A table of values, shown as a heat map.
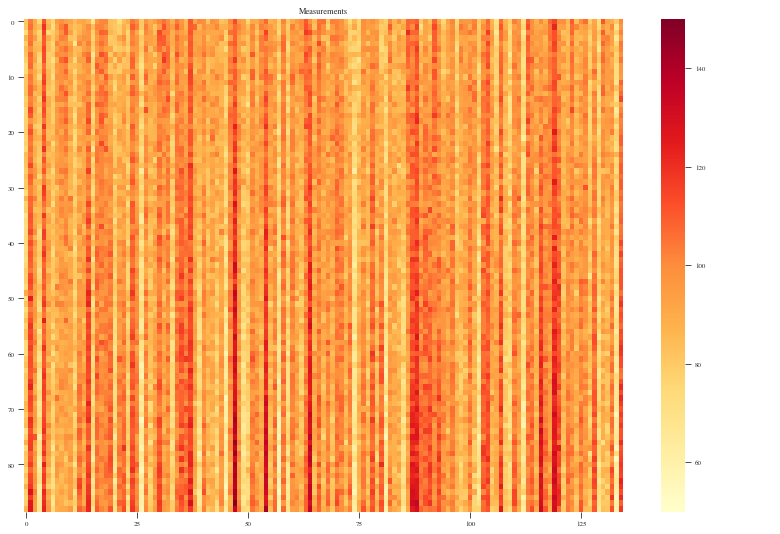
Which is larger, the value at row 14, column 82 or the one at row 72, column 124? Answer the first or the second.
the first
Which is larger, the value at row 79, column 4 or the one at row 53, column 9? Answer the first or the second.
the first
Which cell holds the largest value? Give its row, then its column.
87, 47
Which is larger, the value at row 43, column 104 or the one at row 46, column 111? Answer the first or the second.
the first
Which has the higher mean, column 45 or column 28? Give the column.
28
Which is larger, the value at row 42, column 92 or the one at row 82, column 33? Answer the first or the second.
the first
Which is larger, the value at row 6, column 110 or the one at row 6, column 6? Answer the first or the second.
the first
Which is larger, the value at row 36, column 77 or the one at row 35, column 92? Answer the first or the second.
the second
